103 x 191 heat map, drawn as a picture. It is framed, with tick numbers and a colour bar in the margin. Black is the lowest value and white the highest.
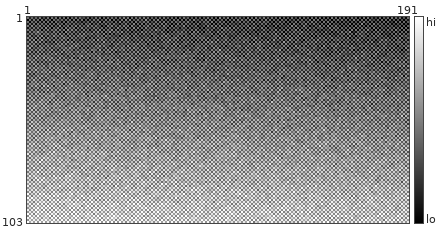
Average level on the scale: 50%. Slope: up to the bottom. Odd rows or columns: none. Grain: checkered.
